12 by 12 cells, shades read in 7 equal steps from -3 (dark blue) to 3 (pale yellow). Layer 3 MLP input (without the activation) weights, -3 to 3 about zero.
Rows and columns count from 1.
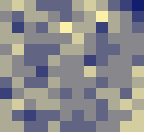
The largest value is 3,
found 2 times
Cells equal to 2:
12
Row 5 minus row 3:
-1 4 -1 0 -2 -2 0 -1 1 -2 0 1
